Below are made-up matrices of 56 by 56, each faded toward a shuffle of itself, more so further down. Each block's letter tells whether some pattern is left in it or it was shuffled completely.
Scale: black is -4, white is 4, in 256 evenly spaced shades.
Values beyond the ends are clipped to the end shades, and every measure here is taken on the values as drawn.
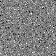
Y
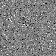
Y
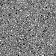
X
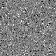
Y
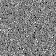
Y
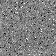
X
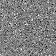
X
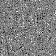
Y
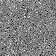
Y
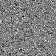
Y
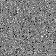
Y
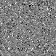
Y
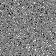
X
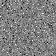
X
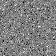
X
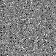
Y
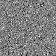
Y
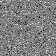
Y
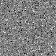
Y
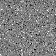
Y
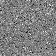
X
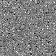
Y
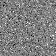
X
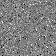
X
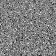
X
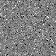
Y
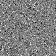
Y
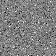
X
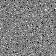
Y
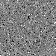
X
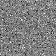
Y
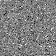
Y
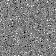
X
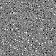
Y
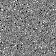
X
